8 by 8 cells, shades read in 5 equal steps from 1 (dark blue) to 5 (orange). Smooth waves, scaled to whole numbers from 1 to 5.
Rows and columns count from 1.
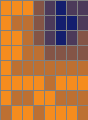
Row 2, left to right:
5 4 4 3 2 1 1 2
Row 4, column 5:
3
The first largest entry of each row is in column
1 1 1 1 1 1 1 2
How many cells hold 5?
24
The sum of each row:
25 22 25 30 33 39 35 37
